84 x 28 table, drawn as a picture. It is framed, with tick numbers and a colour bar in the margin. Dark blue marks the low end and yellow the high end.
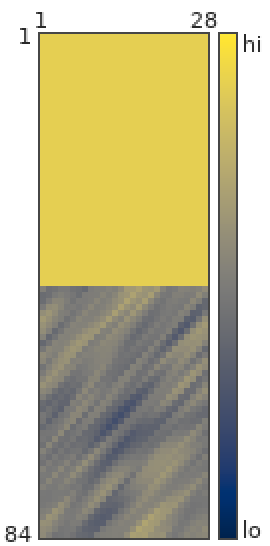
The table splits into 2 rows of 1 panel. Panel 1,1: very high, flat. Panel 2,1: middling, slanting up to the right.
